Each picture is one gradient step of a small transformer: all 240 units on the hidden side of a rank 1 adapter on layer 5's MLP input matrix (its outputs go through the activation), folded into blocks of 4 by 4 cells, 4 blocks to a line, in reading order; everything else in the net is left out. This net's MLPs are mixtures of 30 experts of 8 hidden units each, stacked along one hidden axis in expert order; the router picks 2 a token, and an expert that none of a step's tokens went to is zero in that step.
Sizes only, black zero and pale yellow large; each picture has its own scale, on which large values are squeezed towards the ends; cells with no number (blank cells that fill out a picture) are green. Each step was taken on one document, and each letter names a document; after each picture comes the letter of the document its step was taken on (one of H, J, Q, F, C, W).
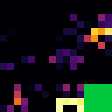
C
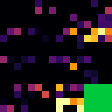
C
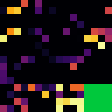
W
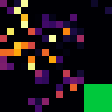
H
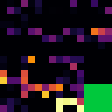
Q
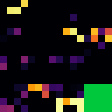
Q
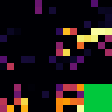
C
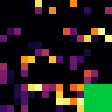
Q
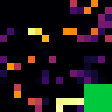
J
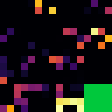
C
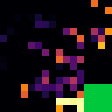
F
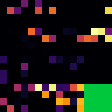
Q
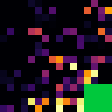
F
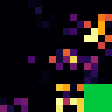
F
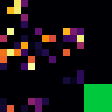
H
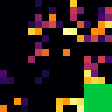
J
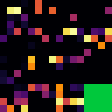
W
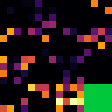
F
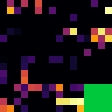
Q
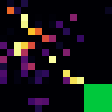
H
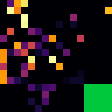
H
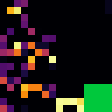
H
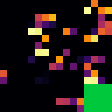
J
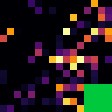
F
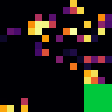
J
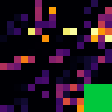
F
